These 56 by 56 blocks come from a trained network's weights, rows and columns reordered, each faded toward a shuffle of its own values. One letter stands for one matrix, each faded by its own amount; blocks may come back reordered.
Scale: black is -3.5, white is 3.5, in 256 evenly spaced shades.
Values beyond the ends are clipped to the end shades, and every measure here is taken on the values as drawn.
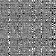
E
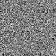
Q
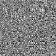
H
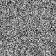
Q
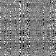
E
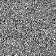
H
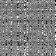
E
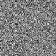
Q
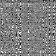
E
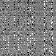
E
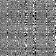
E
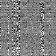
E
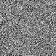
Q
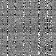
E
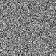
Q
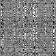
E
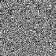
H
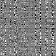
E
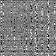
E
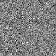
H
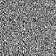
H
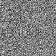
Q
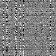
E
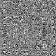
H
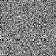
H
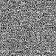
Q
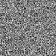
Q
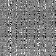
E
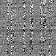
E
